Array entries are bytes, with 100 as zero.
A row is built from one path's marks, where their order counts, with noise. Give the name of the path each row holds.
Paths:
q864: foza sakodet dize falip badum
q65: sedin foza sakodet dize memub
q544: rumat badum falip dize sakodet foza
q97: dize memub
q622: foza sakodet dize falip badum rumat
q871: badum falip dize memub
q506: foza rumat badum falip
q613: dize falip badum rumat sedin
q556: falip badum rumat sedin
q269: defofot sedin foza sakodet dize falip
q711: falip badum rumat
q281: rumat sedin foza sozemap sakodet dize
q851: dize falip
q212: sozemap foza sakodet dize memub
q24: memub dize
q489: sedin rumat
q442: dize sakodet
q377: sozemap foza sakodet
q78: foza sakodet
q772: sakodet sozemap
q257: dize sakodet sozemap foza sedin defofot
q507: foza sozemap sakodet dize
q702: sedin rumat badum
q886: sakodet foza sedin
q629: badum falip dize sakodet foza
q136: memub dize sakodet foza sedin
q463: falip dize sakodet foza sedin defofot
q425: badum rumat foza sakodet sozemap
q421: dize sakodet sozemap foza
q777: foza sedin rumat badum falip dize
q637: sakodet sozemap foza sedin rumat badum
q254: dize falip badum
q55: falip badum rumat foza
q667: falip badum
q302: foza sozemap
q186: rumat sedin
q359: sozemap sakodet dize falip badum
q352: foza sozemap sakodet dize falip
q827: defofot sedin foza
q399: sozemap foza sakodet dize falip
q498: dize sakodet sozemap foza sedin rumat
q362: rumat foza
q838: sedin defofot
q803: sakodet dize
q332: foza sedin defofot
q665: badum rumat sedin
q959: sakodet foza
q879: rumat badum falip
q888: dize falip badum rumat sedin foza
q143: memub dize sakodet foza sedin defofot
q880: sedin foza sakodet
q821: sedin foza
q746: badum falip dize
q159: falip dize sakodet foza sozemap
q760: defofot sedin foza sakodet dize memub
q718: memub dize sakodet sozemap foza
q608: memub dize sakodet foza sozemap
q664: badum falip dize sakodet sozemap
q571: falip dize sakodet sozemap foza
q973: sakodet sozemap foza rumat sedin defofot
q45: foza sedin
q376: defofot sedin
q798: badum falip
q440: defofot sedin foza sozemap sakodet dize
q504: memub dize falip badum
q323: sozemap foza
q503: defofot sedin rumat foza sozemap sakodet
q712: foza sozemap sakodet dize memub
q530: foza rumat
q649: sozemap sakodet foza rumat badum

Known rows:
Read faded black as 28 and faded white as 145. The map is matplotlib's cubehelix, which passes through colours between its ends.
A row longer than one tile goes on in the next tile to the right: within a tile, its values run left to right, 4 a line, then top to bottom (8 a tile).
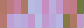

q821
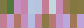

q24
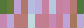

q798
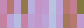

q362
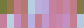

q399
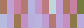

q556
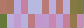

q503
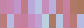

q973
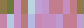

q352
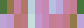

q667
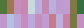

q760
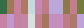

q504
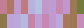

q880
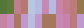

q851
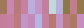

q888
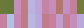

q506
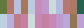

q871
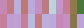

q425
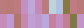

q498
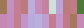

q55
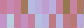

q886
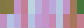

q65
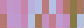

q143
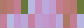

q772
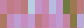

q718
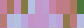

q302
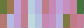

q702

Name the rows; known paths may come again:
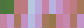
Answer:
q851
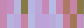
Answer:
q186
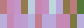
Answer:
q629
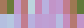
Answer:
q712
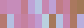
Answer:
q973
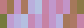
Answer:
q880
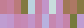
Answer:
q571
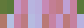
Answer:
q506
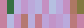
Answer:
q281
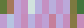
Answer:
q760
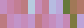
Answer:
q718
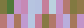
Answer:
q24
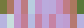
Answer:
q212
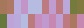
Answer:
q503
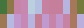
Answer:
q269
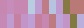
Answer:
q136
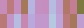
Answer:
q362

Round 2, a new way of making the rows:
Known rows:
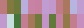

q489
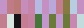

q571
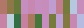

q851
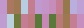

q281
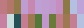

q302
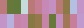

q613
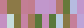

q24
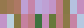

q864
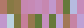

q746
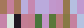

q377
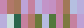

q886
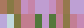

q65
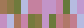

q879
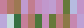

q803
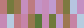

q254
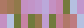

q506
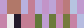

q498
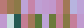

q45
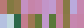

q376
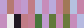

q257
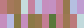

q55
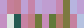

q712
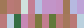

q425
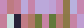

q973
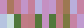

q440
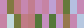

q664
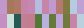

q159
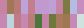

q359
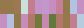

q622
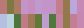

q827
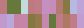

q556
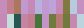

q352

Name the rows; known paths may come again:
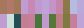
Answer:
q78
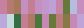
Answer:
q803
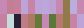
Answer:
q973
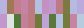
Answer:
q608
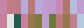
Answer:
q637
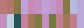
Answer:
q530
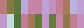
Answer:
q489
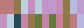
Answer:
q362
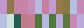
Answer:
q463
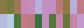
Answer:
q269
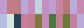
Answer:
q503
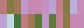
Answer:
q838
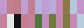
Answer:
q421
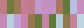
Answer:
q504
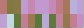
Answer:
q821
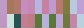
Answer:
q159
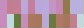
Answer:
q649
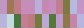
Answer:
q629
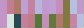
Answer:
q507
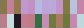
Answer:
q399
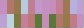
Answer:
q281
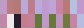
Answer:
q498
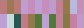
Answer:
q332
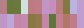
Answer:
q556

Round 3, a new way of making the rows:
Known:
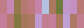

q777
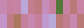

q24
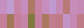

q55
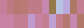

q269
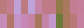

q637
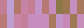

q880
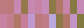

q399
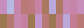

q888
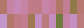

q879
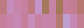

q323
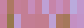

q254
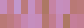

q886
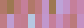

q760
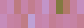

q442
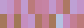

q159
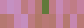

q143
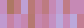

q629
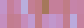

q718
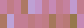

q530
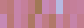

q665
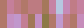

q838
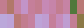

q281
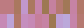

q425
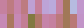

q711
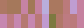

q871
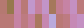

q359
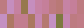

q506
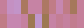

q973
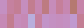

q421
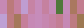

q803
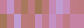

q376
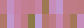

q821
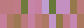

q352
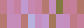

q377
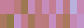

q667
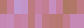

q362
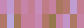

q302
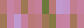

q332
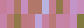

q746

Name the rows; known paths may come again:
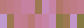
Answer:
q798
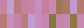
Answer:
q78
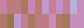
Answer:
q667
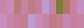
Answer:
q442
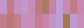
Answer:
q136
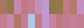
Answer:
q212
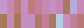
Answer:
q159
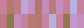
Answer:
q504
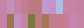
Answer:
q556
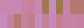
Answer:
q959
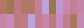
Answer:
q65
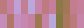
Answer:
q637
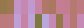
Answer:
q649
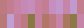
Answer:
q489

